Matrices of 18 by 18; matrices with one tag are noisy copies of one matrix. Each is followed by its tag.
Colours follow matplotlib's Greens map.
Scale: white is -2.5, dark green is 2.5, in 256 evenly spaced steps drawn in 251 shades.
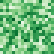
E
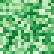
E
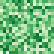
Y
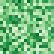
Y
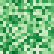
Y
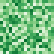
Y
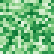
E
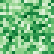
E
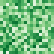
Y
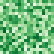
Y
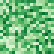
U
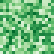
E
